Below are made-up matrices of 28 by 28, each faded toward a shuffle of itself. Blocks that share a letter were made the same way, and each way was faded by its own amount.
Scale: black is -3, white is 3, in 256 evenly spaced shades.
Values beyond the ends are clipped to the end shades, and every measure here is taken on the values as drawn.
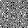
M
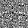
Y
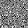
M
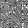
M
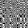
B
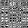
B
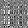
B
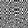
B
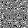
M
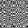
B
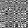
B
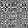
B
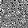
Y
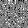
M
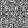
Y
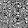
M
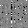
M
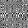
B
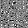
M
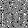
M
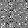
M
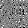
M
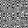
B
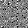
M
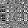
B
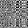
B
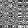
B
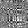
B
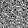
M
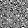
M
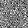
Y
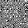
M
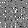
M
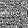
M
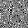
M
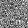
Y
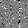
M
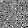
M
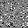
M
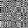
B
